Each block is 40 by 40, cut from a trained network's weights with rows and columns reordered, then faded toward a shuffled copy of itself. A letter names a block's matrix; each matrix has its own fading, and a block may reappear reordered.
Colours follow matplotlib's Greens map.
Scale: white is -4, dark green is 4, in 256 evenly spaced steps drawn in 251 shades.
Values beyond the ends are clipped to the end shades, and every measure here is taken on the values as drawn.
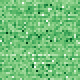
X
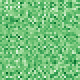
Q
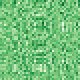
Q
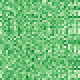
Q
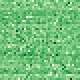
X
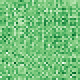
Q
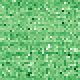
X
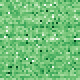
X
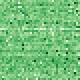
X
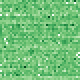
X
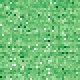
X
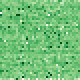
X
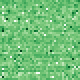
X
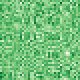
Q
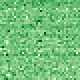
X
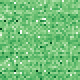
X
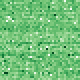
X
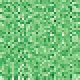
Q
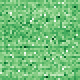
X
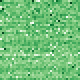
X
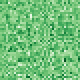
Q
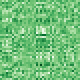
Q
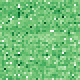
X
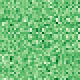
Q
